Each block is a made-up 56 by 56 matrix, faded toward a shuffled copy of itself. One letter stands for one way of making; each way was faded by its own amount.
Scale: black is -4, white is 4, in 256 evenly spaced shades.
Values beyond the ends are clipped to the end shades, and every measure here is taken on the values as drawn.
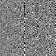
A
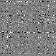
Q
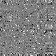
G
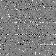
G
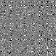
Q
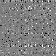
G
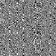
A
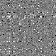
G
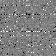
G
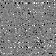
G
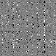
Q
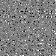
G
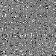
G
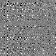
Q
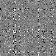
Q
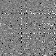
Q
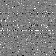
G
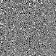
A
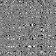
Q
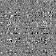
Q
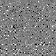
G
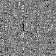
A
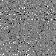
G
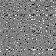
G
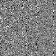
A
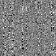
A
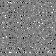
G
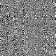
A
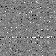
G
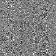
A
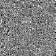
A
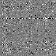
Q
